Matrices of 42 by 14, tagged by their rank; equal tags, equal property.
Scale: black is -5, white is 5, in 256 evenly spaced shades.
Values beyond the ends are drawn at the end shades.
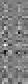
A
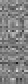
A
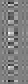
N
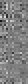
A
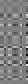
N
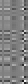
N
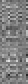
A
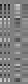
N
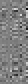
A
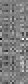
A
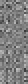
A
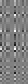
N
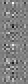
A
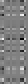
N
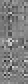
A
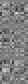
A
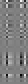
N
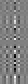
N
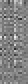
A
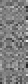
A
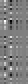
N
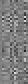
A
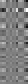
N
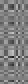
N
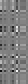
N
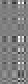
N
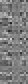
A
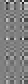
N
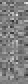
A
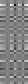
N
